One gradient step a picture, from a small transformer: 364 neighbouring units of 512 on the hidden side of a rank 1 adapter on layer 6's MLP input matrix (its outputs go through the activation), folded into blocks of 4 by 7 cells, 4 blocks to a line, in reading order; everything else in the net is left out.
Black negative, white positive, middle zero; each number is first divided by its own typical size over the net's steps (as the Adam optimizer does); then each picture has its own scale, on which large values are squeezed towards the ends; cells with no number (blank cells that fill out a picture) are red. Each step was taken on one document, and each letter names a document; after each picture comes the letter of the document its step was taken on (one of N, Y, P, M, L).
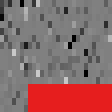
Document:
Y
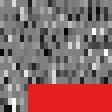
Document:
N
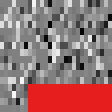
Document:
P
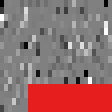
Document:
Y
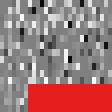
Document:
P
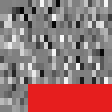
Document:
P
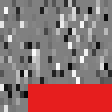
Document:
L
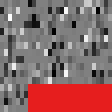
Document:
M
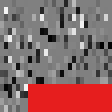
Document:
L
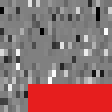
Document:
M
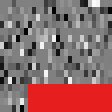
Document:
P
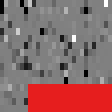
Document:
Y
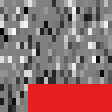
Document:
L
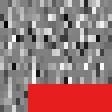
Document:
P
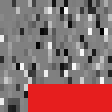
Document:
N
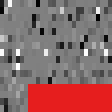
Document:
M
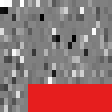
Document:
M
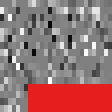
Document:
M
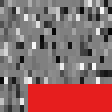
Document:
N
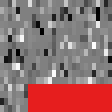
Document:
M
